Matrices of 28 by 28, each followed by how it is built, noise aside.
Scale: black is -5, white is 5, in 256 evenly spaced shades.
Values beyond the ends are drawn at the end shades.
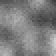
smooth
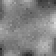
smooth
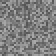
noise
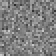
noise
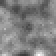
smooth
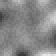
smooth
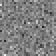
noise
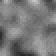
smooth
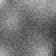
smooth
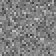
noise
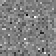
noise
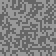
noise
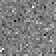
noise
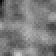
smooth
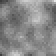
smooth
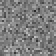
noise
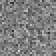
noise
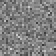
noise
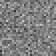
noise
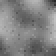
smooth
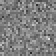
noise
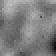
smooth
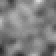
smooth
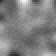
smooth
